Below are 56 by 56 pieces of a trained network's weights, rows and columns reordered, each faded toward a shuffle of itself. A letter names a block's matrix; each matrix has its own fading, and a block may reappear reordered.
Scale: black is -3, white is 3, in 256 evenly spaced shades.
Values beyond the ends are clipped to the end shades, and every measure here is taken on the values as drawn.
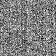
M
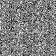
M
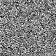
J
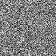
J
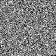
J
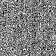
M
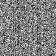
M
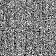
M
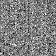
M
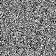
J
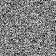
J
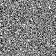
J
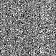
M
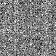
M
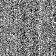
M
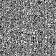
M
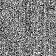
M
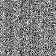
M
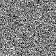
J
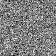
J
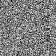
J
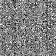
M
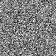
J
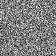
J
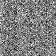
M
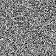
J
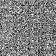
M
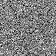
J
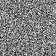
J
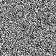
J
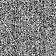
M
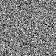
J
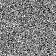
J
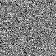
J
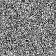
J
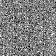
M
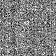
M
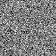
J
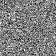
J
